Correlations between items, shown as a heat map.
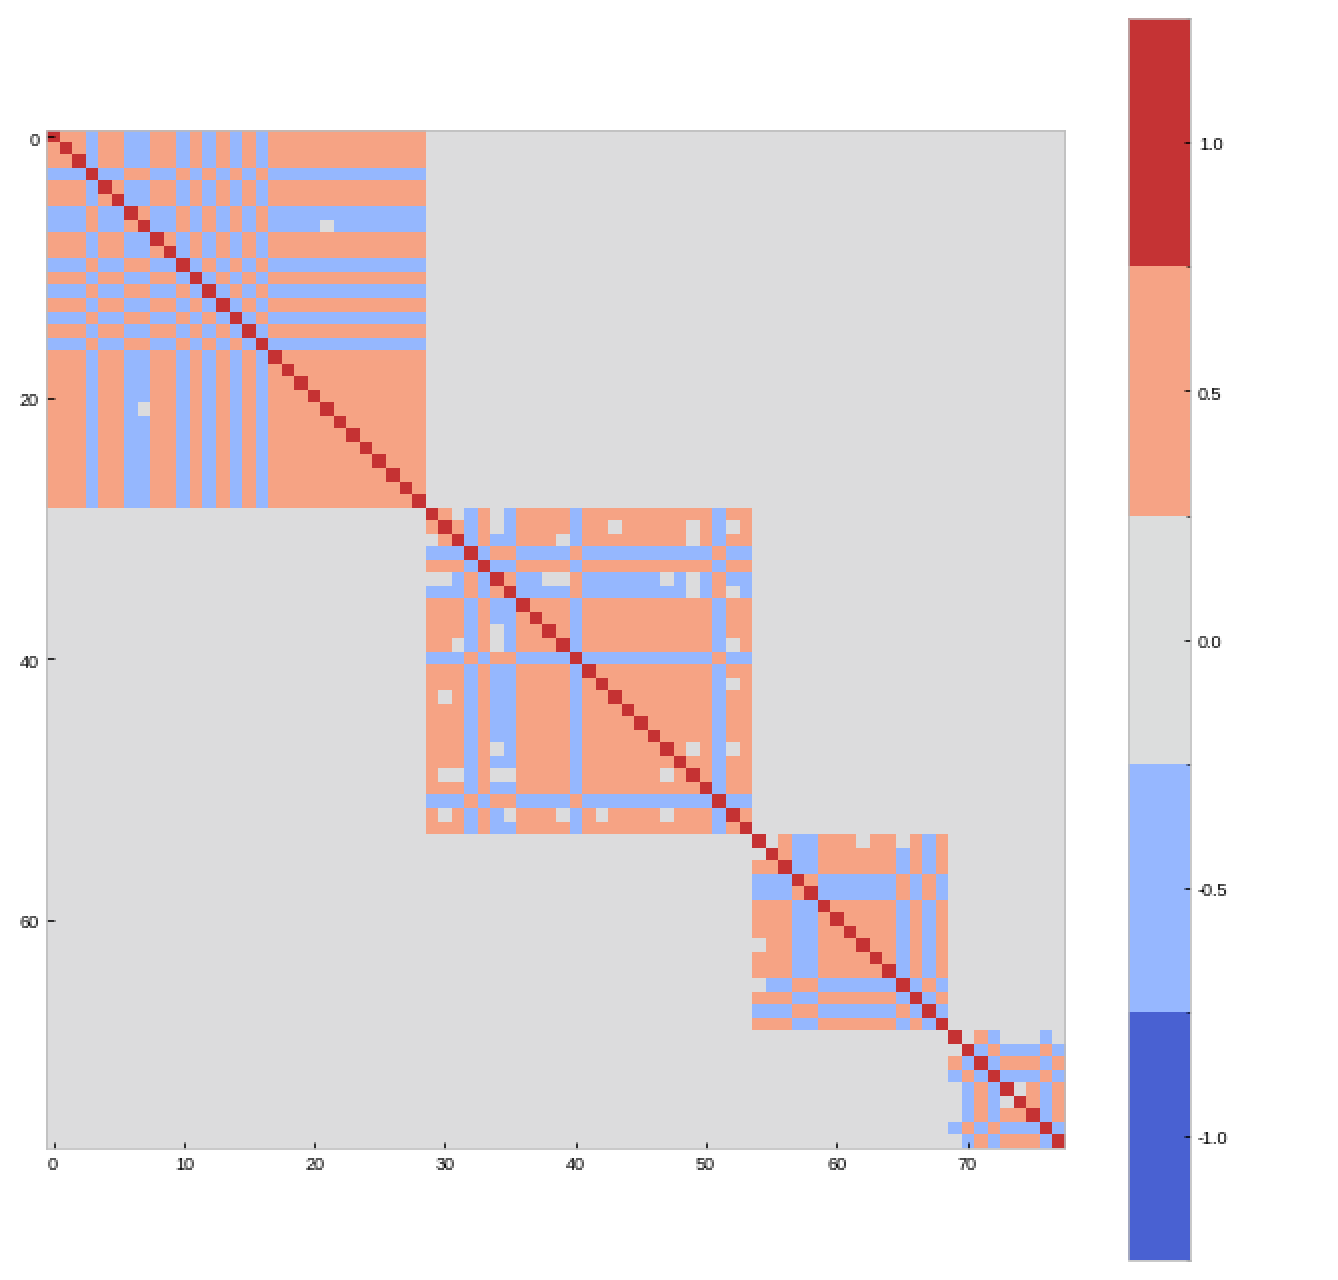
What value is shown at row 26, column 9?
0.5
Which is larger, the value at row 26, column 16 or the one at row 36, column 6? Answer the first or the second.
the second
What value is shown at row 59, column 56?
0.5
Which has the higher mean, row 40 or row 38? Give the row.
38
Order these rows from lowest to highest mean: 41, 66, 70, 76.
76, 70, 66, 41
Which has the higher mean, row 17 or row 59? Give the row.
17
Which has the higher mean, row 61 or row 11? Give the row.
11
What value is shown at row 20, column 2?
0.5
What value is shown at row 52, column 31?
0.5
